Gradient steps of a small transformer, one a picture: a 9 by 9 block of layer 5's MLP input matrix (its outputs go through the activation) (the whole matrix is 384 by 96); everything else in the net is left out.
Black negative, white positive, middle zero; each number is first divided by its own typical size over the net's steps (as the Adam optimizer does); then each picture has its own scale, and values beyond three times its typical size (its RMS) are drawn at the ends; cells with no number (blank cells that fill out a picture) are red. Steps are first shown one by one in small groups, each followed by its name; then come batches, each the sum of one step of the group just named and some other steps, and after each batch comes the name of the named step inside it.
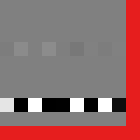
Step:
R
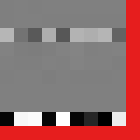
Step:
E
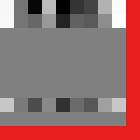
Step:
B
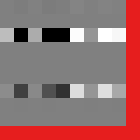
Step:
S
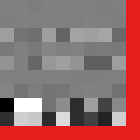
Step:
E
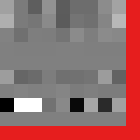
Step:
B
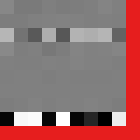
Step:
E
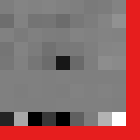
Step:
S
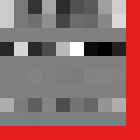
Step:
B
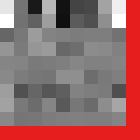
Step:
B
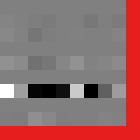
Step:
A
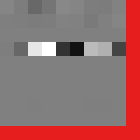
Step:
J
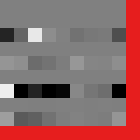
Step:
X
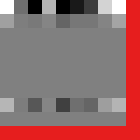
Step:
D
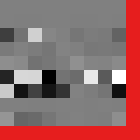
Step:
X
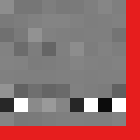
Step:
X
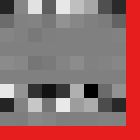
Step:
A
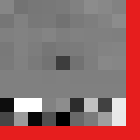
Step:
D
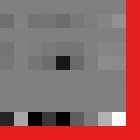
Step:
J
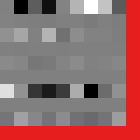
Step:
A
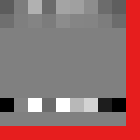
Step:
D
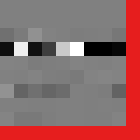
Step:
X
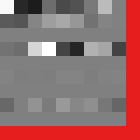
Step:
J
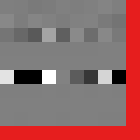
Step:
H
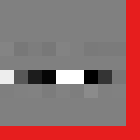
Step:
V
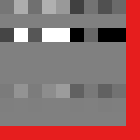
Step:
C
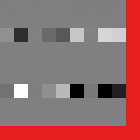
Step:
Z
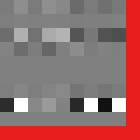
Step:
C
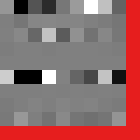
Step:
H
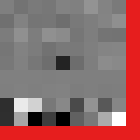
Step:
C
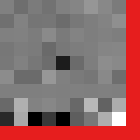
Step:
H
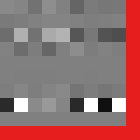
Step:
C
